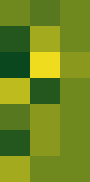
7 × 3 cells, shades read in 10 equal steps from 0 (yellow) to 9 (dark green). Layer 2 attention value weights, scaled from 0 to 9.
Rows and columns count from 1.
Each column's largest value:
9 8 5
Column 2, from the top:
6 3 0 8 4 4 5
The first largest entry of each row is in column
2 1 1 2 1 1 2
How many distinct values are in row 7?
2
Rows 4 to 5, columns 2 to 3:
8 5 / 4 5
